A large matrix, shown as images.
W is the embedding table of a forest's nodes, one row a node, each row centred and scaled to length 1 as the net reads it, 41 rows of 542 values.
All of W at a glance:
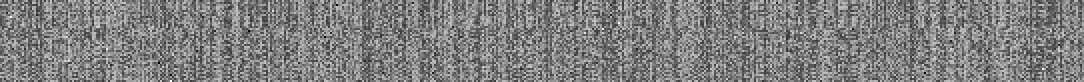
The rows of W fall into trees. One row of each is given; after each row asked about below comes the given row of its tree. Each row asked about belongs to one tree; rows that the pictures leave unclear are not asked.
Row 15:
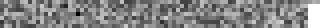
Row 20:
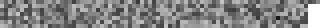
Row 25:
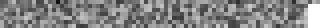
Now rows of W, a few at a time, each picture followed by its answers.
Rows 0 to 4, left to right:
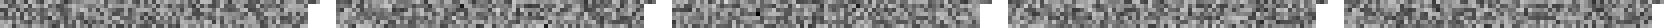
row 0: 20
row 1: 20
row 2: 15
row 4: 20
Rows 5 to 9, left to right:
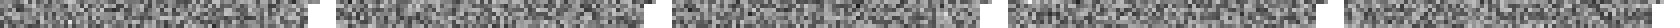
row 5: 15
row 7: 15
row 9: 20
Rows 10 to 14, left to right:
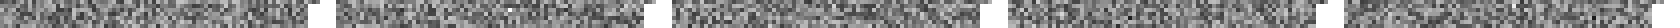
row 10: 20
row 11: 20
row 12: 20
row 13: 20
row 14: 25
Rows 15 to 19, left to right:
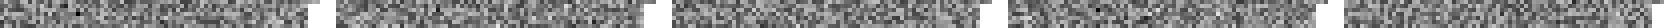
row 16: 25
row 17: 15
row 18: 25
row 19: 15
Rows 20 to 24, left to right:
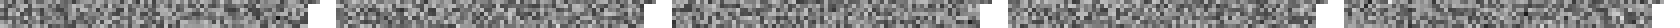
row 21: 20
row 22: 15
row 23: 20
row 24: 20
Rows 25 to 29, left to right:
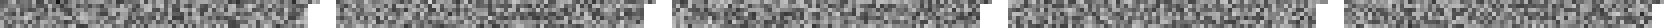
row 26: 20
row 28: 15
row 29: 20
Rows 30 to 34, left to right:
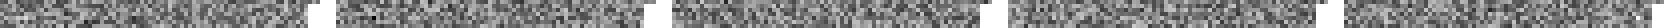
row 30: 25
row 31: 15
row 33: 20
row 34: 15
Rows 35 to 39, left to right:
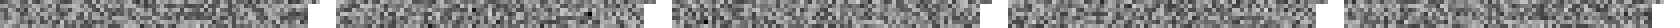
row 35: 20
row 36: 15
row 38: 15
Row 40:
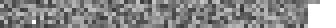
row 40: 15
